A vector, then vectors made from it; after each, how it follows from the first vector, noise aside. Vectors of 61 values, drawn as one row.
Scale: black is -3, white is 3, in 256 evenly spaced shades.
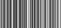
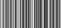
reversed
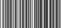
reversed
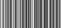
reversed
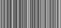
shrunk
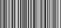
sign-scrambled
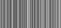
shrunk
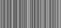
shrunk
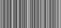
shrunk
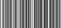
reversed
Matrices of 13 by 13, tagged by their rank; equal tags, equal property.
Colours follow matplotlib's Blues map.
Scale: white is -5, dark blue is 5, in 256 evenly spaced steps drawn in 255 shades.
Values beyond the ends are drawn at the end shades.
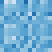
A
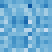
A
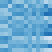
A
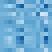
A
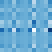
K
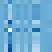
K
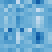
A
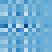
K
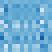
A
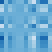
K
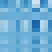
K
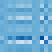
K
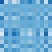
K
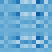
K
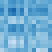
A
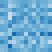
A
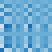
K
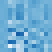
A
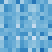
A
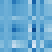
K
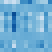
A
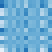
K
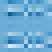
K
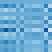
K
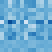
A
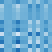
K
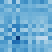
A
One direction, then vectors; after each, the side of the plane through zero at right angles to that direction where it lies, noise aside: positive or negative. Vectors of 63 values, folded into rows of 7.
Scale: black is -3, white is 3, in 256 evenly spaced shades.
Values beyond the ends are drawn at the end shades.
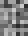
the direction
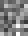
negative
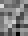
positive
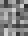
positive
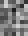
negative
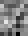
positive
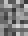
negative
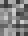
positive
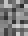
negative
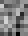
positive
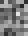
negative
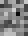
positive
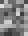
negative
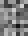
positive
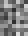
negative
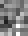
negative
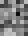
positive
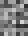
positive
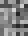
positive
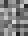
positive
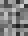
positive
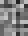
positive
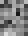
positive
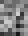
positive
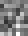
negative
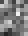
negative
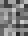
positive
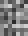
negative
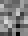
positive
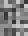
negative
